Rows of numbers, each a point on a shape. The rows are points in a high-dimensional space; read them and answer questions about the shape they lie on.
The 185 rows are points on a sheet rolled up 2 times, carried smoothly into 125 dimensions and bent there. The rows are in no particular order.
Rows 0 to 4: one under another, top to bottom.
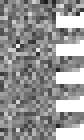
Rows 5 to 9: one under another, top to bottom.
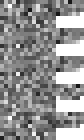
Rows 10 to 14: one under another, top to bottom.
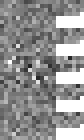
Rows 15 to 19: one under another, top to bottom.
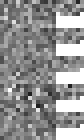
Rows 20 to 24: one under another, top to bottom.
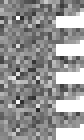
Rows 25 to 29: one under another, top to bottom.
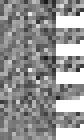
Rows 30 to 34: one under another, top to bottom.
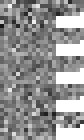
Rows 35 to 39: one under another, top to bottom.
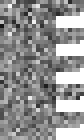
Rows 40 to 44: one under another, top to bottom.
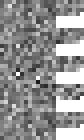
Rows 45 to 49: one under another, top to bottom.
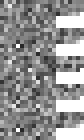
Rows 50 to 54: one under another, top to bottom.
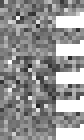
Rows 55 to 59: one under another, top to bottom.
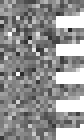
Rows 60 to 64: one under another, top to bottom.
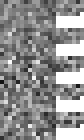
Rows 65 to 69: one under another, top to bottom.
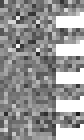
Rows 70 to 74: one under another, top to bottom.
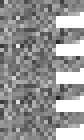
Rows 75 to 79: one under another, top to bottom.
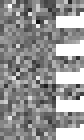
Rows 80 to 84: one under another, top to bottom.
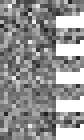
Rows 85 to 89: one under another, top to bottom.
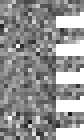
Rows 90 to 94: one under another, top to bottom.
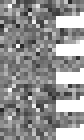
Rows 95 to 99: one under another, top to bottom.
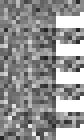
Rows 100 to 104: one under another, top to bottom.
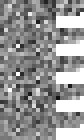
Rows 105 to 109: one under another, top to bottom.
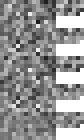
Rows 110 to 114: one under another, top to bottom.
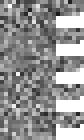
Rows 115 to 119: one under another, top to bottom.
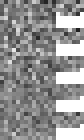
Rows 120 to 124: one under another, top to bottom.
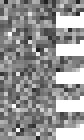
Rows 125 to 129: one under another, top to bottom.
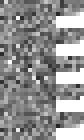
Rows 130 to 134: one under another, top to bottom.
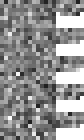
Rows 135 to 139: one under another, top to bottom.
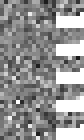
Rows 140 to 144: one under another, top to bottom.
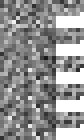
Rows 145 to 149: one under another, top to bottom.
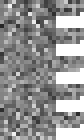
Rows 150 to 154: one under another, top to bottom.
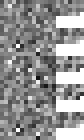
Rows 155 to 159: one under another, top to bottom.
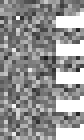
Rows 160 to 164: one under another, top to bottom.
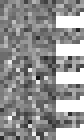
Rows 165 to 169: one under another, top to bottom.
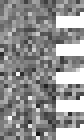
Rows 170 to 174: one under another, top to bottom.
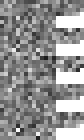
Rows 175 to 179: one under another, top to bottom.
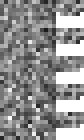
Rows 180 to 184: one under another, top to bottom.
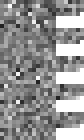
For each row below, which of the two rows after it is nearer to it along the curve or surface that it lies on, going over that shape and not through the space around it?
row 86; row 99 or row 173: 173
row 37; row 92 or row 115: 92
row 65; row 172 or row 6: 6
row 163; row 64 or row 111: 111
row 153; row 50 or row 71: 50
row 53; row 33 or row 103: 103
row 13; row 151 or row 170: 170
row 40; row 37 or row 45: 45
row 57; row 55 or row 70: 55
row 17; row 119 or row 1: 119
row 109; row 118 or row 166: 166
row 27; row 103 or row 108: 103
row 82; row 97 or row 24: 97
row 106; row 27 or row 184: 184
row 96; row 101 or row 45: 101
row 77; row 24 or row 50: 50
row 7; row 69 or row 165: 165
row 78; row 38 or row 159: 38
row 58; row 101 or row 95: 95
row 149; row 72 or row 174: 174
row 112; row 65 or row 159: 65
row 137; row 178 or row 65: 65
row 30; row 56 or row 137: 56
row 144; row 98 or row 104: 98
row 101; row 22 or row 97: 22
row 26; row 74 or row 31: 31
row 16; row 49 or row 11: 11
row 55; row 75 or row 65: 65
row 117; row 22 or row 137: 22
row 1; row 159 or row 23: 23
